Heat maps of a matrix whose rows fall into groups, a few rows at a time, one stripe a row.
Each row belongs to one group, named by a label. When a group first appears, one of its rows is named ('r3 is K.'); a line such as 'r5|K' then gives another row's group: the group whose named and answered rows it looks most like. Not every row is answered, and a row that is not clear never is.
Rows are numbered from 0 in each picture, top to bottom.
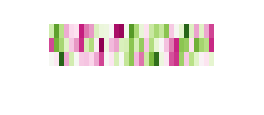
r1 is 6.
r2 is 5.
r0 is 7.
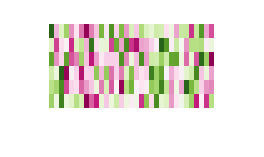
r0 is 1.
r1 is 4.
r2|1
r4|7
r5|5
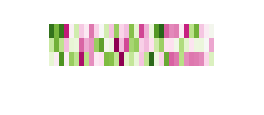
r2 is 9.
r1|7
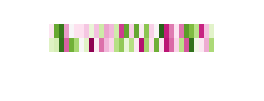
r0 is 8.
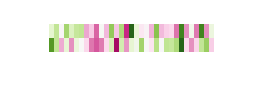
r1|1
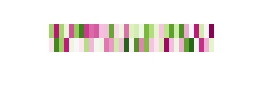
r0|1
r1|8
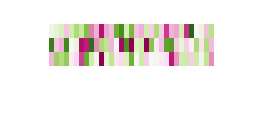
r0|5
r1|4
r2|6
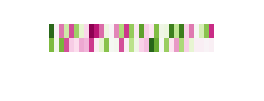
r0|1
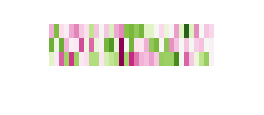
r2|4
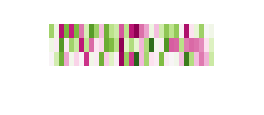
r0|4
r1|9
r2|8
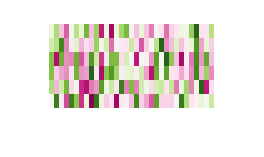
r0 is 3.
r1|7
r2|4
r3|4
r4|1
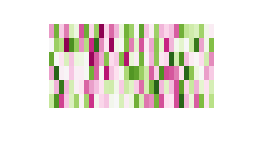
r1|3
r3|8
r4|5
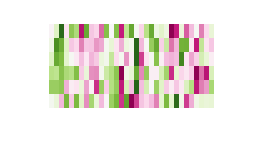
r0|9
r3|9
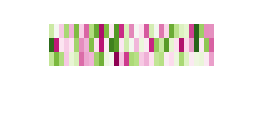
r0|4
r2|7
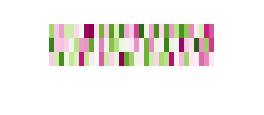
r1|4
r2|9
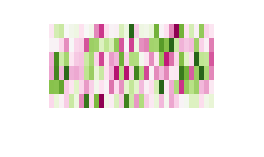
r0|5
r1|4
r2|6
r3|6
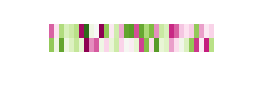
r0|9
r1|5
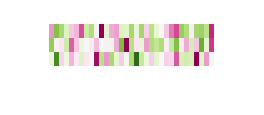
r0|6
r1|1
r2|8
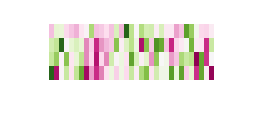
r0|8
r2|5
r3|1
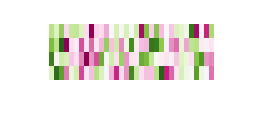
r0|5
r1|7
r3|7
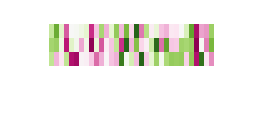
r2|1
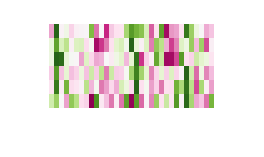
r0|8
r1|5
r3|8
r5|3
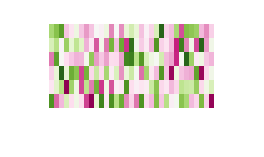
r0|7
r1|5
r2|8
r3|9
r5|1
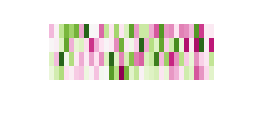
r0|9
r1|1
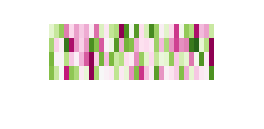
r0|8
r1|4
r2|1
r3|3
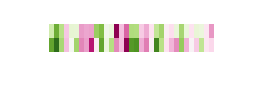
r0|7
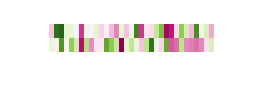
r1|9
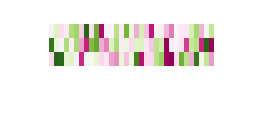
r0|3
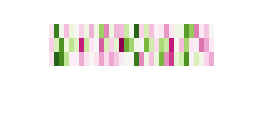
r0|8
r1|9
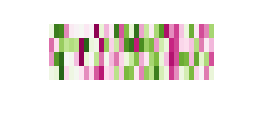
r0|8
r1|9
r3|5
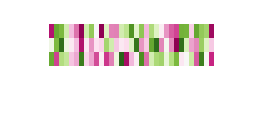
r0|6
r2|1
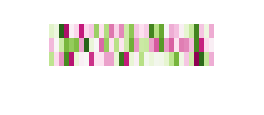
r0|7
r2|1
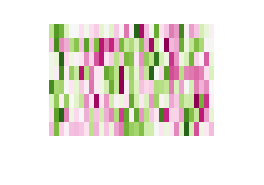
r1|3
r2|5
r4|7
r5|5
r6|8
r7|8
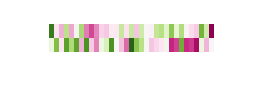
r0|1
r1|9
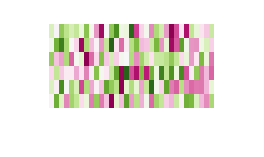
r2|1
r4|9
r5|3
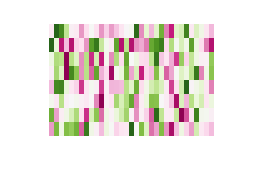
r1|4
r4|6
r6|4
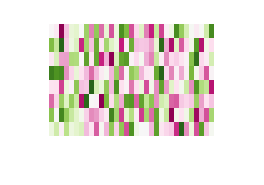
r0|3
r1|7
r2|3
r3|7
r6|5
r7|5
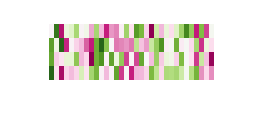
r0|3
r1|7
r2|1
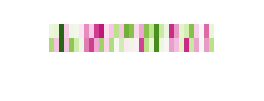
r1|5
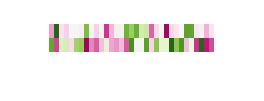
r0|8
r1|1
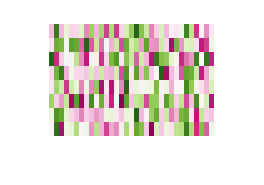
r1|9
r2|4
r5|4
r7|3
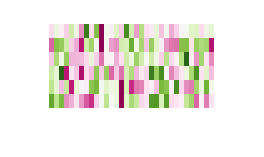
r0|3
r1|6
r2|6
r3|7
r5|7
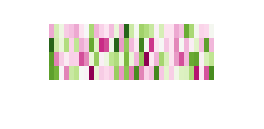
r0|8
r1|4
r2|4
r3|3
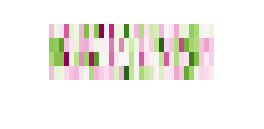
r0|3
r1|7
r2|7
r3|8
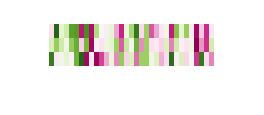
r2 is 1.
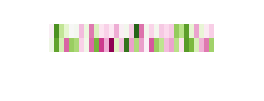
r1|3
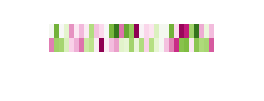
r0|4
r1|6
